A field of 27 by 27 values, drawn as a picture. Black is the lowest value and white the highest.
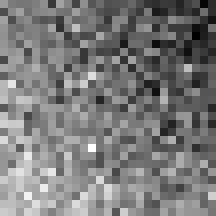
Stripes: none. Ninth with the lowest average: top right. Slope: up to the bottom left. Ninth with the highest average: bottom left.
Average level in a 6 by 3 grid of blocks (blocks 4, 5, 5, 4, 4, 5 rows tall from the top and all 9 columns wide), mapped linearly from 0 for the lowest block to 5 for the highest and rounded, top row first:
2 2 0
3 1 0
3 2 1
4 3 2
4 3 2
5 4 3
